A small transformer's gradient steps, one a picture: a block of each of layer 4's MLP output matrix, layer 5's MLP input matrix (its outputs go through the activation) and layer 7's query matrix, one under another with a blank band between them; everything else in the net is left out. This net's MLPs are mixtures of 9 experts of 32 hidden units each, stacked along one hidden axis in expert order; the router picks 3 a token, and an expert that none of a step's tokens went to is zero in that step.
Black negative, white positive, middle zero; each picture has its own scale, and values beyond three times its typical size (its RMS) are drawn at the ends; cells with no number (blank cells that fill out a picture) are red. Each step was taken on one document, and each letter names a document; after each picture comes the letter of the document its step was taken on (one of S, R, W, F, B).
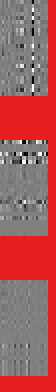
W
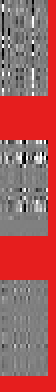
W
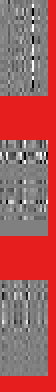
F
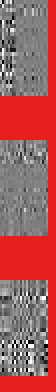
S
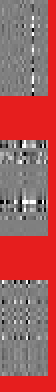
F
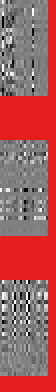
S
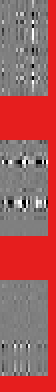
W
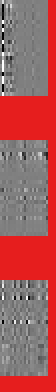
S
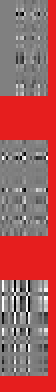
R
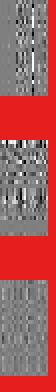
F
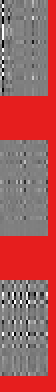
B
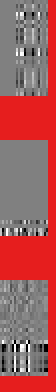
R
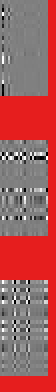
R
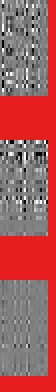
W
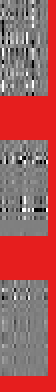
W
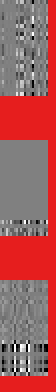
R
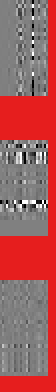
F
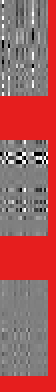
W
